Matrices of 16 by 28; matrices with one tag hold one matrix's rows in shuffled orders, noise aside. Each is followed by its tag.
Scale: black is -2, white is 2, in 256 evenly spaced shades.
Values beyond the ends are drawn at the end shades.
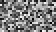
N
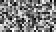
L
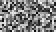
L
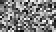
N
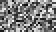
N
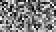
L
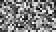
N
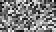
N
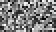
N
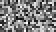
N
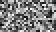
N
